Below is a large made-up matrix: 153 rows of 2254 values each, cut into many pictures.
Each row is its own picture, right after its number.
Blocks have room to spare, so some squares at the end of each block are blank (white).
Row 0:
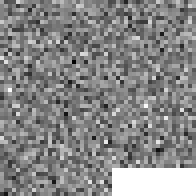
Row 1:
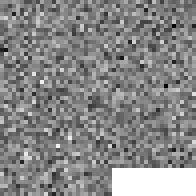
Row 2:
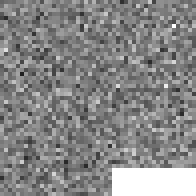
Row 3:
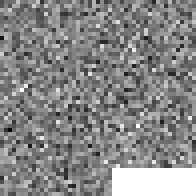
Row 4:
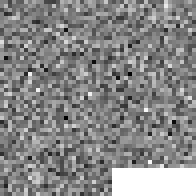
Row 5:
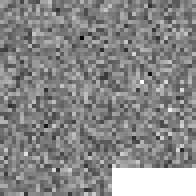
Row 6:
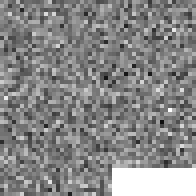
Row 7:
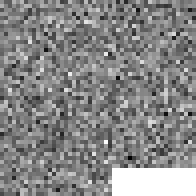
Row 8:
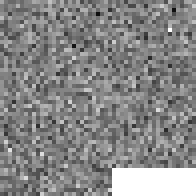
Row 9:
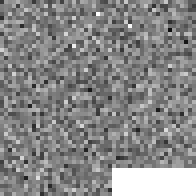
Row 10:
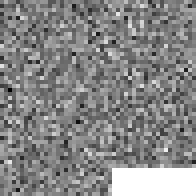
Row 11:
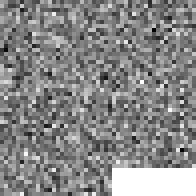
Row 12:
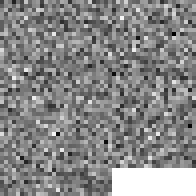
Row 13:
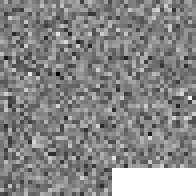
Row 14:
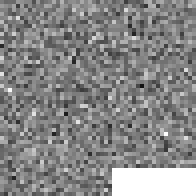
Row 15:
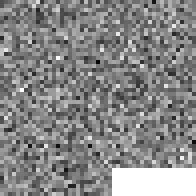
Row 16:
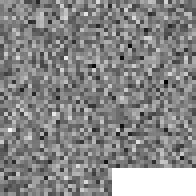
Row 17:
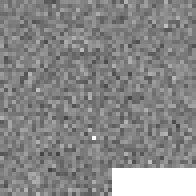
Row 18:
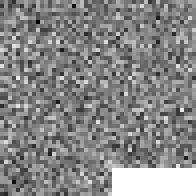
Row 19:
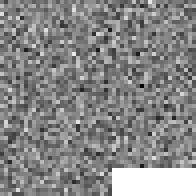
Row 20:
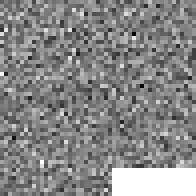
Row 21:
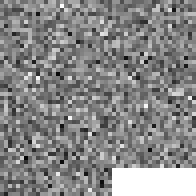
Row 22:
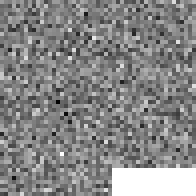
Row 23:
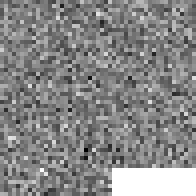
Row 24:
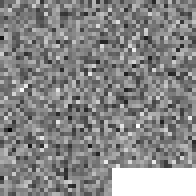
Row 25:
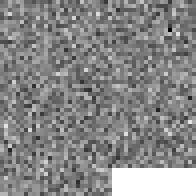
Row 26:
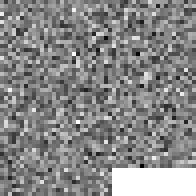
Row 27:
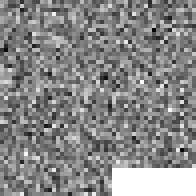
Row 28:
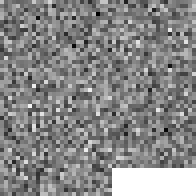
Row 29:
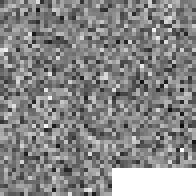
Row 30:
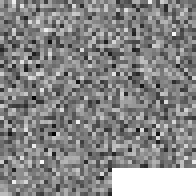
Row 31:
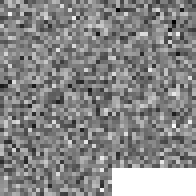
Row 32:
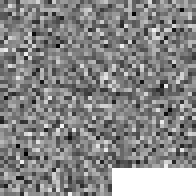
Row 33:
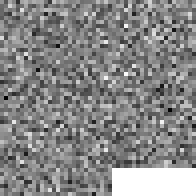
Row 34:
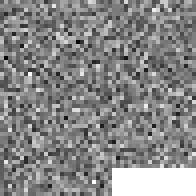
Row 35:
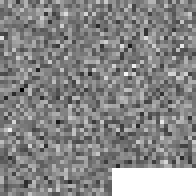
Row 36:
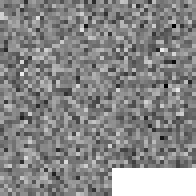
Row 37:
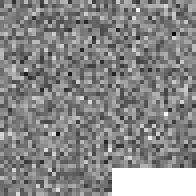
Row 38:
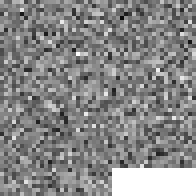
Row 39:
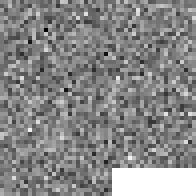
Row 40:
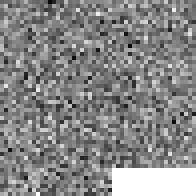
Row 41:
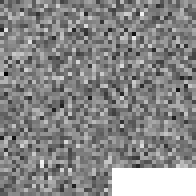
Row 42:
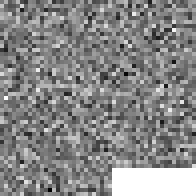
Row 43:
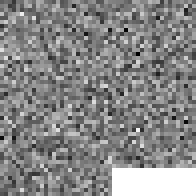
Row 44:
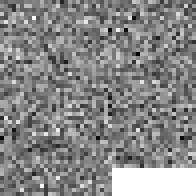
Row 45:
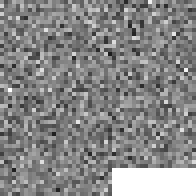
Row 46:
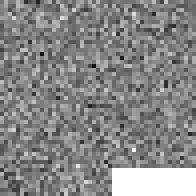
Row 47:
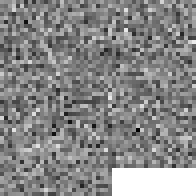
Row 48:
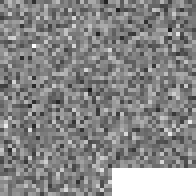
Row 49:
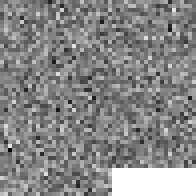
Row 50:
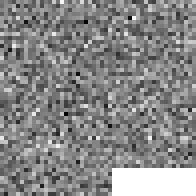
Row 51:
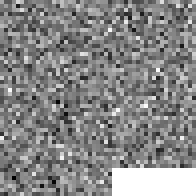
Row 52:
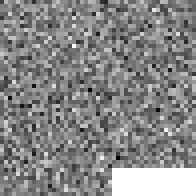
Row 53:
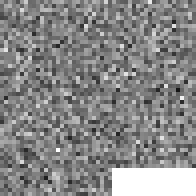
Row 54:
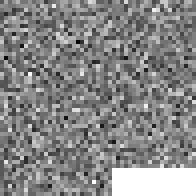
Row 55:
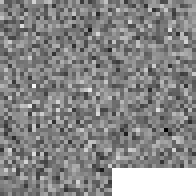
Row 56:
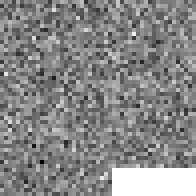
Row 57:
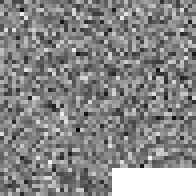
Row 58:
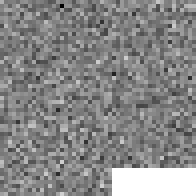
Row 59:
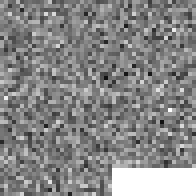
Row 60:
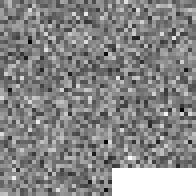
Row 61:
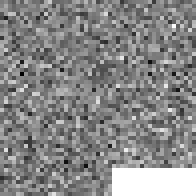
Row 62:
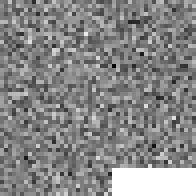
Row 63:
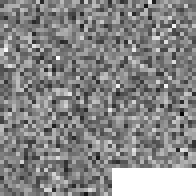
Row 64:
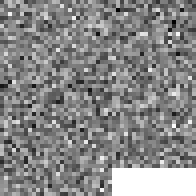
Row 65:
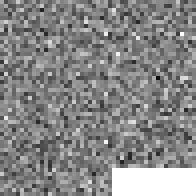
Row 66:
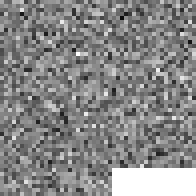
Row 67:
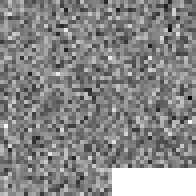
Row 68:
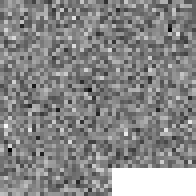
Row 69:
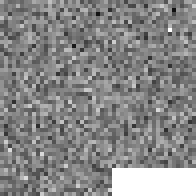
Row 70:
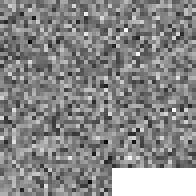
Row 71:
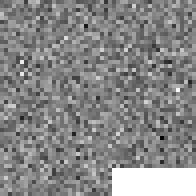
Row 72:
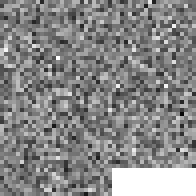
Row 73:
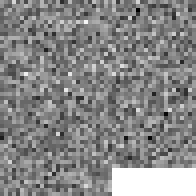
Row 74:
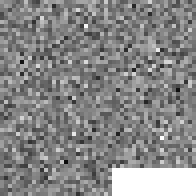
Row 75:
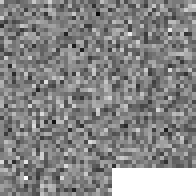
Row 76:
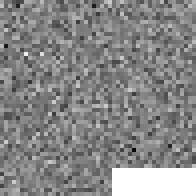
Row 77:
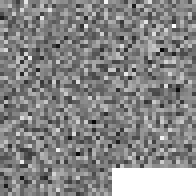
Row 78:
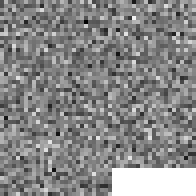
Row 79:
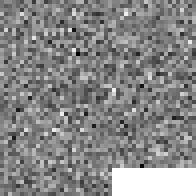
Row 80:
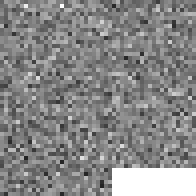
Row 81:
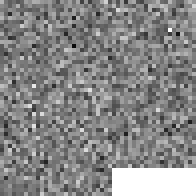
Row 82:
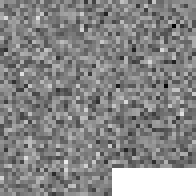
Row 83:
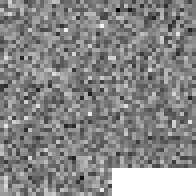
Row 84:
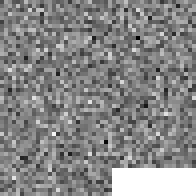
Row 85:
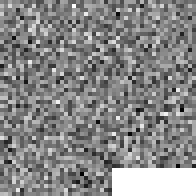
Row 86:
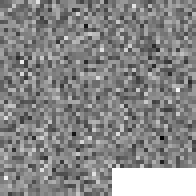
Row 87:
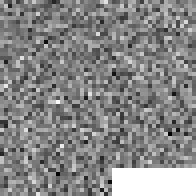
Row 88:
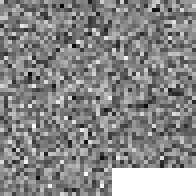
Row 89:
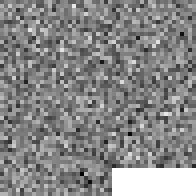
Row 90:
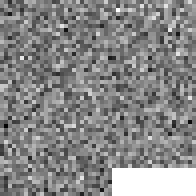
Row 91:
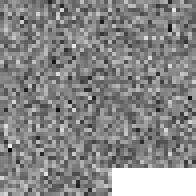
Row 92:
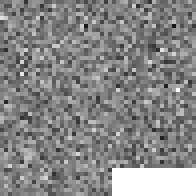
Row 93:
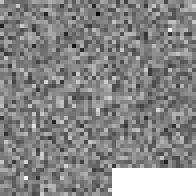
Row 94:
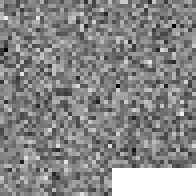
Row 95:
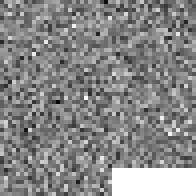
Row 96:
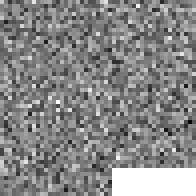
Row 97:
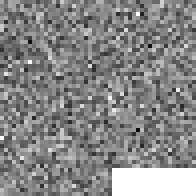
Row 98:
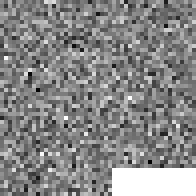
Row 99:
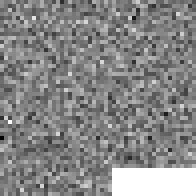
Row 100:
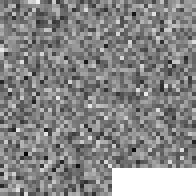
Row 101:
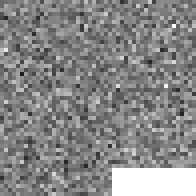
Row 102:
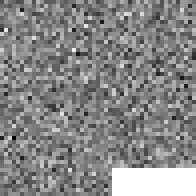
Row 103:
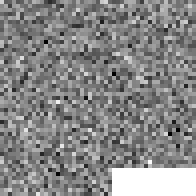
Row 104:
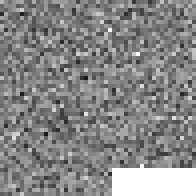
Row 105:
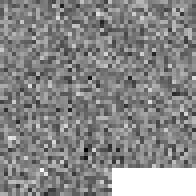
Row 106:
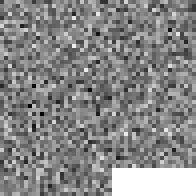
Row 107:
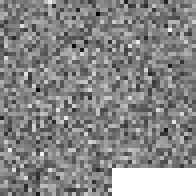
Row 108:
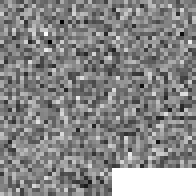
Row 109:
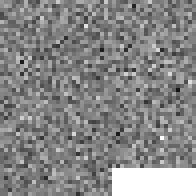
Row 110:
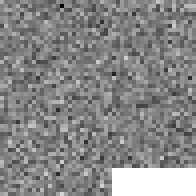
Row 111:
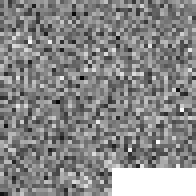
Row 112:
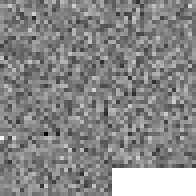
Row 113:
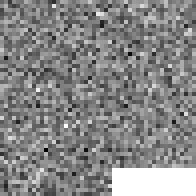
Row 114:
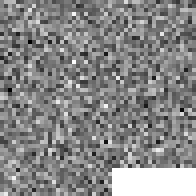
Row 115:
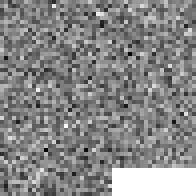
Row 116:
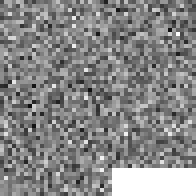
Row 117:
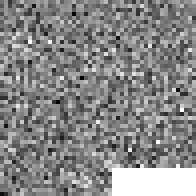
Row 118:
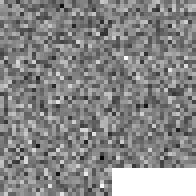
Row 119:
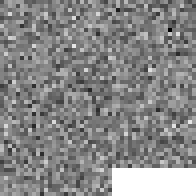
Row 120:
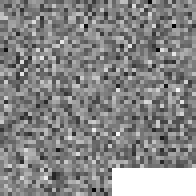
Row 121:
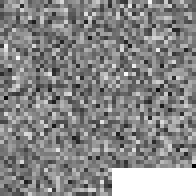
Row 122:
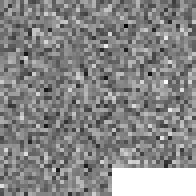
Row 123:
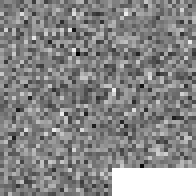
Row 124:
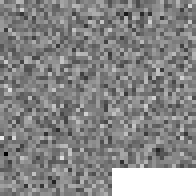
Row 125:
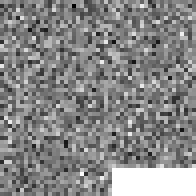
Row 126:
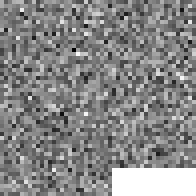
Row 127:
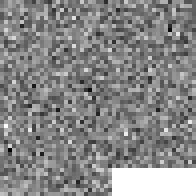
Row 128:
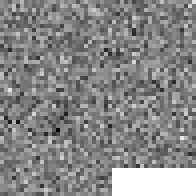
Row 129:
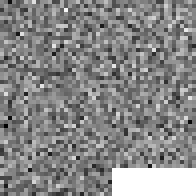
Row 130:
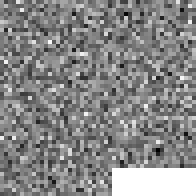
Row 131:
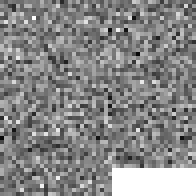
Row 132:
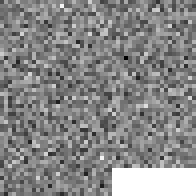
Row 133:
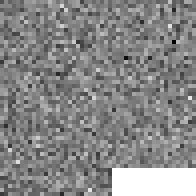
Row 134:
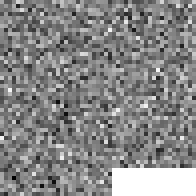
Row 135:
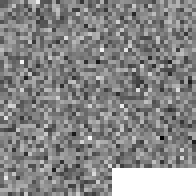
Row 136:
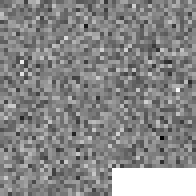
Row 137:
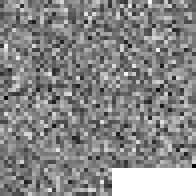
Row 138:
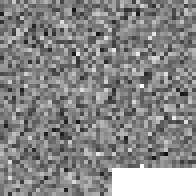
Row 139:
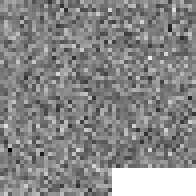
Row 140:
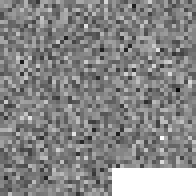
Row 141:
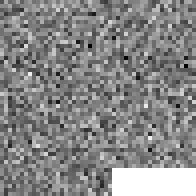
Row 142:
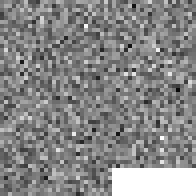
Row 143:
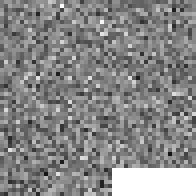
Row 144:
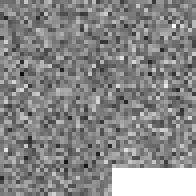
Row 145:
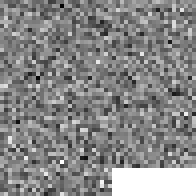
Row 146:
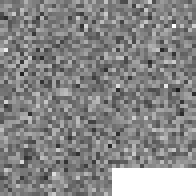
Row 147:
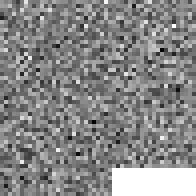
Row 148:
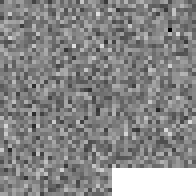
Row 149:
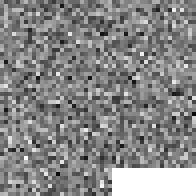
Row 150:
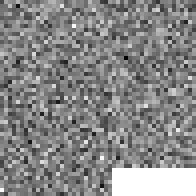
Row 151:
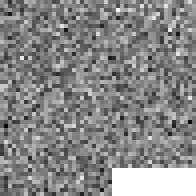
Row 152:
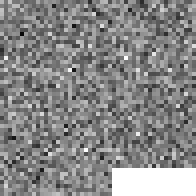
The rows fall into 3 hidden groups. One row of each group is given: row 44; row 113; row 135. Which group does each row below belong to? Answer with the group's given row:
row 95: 113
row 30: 44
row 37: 44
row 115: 113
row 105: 113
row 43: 44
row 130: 44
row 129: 113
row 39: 44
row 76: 135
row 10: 44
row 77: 135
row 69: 113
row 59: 135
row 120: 135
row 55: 113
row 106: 113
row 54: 113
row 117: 44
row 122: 135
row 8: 113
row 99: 44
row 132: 113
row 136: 135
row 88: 113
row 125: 44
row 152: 113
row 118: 113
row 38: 44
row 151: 113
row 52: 113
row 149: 113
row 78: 44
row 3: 135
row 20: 44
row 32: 135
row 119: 113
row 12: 44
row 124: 44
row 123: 44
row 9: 113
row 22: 44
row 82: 135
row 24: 135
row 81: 113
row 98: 113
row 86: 135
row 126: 44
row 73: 44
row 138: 44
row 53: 135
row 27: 135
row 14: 44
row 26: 44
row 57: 44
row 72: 135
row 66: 44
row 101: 135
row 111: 44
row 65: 44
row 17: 113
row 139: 113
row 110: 113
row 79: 44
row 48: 113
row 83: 113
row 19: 44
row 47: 44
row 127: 113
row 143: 113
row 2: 135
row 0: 44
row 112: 44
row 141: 113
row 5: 135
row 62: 113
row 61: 135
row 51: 44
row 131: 44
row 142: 135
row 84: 44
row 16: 135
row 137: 135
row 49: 113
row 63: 135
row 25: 113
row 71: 135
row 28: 113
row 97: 44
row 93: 113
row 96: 113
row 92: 135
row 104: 44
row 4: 113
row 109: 135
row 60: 44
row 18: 44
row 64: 113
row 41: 44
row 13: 113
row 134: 44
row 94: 135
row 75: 113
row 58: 113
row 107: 113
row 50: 44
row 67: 113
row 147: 135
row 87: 113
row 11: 135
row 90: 113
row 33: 135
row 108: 44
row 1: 135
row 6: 135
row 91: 113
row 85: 44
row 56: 44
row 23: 113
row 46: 135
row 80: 113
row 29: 135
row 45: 44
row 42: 135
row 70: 44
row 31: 113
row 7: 44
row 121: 135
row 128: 44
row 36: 135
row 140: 135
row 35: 135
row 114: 44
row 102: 44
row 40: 113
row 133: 113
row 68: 113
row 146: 135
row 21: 113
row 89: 44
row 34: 113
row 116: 113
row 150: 113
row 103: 113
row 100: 135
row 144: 135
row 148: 113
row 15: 135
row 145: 113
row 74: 135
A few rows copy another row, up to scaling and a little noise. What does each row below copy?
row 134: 51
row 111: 117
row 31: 64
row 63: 72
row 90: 151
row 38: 66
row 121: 137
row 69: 8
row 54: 34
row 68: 127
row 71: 136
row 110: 58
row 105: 23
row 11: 27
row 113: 115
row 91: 49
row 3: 24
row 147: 77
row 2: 101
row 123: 79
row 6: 59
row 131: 44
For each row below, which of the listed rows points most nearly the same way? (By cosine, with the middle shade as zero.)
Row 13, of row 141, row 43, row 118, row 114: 141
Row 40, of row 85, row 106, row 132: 106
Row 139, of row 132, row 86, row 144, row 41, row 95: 95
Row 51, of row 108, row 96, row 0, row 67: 0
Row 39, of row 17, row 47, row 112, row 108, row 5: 108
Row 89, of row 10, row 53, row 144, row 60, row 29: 60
